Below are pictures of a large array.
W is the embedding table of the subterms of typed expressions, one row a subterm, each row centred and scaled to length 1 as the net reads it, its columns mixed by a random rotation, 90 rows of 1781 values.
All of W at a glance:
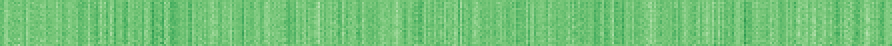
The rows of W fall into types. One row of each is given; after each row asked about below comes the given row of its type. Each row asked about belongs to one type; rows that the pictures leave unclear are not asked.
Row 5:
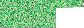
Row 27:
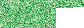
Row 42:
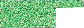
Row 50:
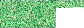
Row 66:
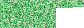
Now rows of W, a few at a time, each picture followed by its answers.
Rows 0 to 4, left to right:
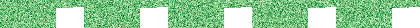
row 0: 5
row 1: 66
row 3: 27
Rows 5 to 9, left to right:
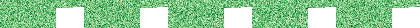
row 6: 66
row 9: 66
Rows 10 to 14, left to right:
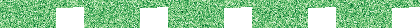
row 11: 27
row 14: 66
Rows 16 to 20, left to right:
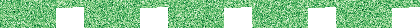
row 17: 66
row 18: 50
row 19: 42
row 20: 42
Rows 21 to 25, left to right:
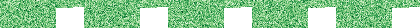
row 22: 42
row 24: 50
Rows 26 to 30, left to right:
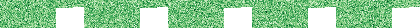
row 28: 42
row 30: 50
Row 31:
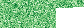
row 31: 66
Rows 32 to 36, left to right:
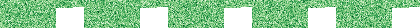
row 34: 66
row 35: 50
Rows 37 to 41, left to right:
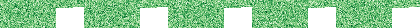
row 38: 42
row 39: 27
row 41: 66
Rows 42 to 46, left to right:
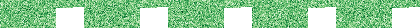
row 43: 42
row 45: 50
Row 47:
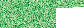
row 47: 66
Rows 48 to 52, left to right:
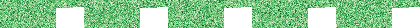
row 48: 5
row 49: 27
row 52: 42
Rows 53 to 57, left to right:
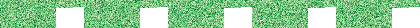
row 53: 50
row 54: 50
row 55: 42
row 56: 66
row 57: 42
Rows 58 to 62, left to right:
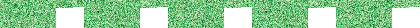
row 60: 50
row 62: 50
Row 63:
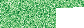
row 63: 27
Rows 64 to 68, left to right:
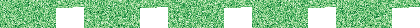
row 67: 66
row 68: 42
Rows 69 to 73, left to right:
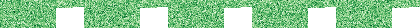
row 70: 42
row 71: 66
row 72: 66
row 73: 50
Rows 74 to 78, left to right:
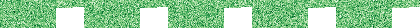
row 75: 27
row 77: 42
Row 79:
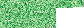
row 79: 66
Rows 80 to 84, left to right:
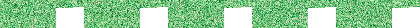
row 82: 50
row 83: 42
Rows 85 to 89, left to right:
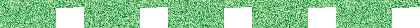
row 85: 27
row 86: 42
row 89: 27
